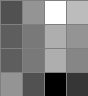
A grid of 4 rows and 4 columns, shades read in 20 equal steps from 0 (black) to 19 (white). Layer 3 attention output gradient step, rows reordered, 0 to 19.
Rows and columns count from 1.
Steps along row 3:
up up down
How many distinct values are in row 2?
4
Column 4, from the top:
14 11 10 4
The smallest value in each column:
6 6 0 4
